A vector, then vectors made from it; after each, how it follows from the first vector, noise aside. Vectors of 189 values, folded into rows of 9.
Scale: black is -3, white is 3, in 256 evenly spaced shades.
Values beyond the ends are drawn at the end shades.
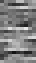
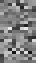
sign-scrambled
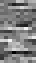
copied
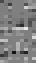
partly zeroed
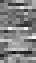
copied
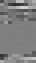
partly zeroed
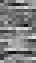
copied
